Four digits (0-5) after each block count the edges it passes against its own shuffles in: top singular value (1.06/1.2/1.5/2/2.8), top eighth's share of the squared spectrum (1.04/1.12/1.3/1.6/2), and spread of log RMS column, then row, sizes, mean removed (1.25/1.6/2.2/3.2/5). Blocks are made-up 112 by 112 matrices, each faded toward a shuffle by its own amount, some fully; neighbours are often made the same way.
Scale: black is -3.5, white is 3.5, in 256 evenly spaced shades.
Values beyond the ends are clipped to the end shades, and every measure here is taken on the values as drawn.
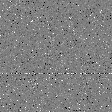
3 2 0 1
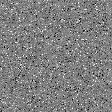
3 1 0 0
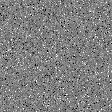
2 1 0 0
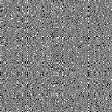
5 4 3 3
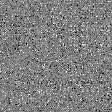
3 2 1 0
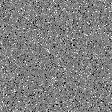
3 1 0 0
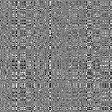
5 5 4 4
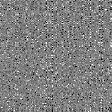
4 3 2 1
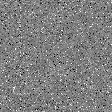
3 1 0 0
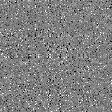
4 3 2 1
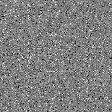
3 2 1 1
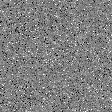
2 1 0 0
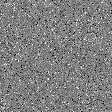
2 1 0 0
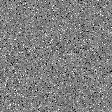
2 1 0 0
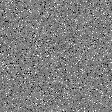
0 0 0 0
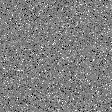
0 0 0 0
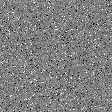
0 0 0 0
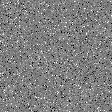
0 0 0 0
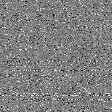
2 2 0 3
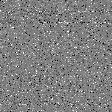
1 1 0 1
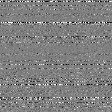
3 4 0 4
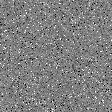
0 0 0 0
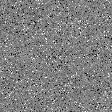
0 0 0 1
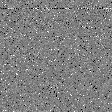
2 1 0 1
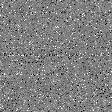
2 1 0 1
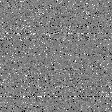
2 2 0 2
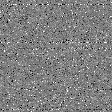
2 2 0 2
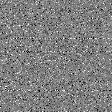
1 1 0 2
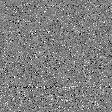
1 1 0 2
